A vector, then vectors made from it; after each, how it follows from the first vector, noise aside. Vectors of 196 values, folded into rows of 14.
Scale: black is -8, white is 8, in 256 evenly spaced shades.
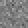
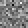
scaled up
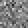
scaled up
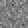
copied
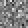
scaled up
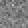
negated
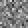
scaled up
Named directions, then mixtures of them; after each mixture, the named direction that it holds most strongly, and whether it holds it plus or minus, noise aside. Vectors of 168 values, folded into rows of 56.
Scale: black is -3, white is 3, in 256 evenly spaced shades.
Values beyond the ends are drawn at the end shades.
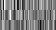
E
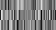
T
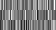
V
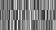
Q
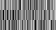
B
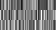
T, minus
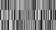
T, plus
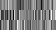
T, minus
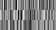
Q, minus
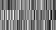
B, minus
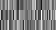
T, minus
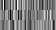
E, minus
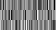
V, minus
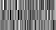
Q, minus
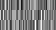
B, minus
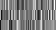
T, minus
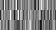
E, plus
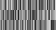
B, plus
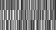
B, minus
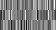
V, plus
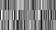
T, plus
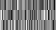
V, minus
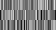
V, plus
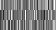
V, plus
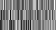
V, plus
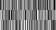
V, minus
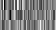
E, minus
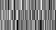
T, plus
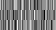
Q, plus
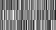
B, minus
